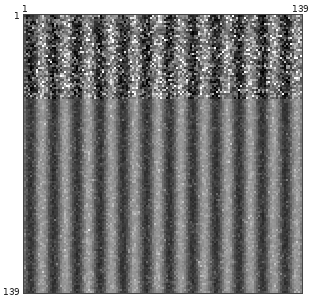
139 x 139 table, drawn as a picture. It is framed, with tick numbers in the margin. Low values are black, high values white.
The bottom part is calmer, past a seam about 30% of the way down. On average the colour sits 40% of the way up the scale. Stripes running up and down repeat 12 times from left to right.
